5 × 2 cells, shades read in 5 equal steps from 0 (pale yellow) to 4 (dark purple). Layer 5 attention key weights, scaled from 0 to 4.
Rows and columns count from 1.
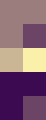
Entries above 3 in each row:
0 0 0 2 1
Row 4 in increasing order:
4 4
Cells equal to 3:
2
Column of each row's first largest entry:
1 2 1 1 1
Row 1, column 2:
2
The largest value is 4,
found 3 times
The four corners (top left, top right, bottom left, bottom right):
2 2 4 3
